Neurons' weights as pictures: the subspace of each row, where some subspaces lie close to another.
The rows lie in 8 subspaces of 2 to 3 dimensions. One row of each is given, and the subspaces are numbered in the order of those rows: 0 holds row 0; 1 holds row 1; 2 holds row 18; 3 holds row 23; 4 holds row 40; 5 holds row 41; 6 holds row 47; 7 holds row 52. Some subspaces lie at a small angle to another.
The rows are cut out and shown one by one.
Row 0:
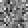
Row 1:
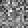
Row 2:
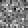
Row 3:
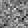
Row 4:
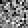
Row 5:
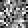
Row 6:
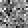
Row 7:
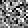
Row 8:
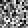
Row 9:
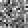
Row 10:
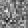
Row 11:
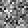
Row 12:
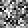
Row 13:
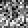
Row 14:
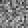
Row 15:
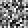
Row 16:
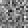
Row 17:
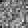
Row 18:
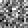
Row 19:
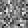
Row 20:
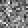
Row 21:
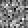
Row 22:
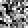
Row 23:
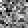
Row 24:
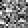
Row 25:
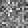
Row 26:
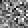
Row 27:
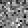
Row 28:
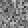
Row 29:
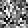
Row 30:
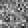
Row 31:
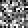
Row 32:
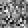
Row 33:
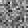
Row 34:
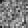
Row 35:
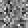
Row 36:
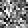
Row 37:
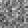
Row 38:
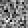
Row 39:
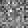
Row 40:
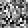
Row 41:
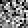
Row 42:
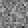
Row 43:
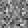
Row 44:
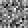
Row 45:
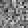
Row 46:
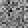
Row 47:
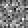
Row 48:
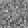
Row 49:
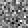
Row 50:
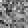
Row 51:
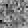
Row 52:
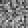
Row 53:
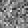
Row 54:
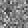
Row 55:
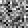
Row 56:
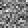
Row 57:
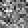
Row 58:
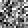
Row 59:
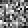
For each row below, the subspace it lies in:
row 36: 4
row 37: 2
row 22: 3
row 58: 2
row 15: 6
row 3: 5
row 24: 3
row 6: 4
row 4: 5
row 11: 2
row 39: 1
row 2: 6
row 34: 0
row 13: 2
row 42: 3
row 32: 4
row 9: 4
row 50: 3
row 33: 7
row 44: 6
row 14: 7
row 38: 7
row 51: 3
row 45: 1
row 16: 1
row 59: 3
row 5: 0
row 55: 7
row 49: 5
